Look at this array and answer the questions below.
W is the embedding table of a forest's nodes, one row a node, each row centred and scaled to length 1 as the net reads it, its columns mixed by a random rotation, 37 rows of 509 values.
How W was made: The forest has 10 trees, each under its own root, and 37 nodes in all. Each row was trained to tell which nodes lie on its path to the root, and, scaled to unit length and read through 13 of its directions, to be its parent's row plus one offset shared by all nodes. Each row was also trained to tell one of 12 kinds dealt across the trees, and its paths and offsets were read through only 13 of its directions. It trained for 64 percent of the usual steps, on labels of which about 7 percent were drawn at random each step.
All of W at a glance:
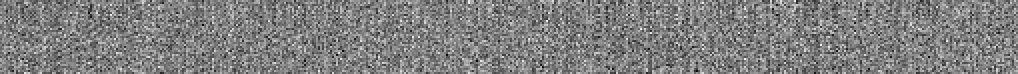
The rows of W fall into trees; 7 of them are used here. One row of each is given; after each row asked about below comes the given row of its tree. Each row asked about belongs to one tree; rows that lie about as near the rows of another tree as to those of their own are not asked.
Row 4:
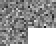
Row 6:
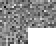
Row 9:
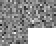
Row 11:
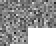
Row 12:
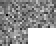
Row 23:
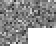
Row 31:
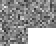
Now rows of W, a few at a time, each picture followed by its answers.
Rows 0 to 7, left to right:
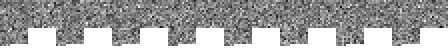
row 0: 4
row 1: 4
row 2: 9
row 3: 31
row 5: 6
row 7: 9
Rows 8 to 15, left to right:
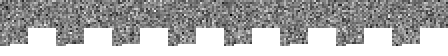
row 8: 6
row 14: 23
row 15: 11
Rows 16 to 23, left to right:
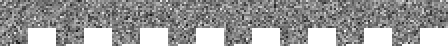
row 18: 11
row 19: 31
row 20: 31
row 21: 9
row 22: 4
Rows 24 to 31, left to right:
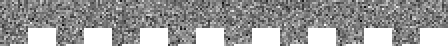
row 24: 31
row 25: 23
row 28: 23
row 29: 6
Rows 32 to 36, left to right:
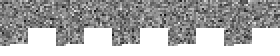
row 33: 9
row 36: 4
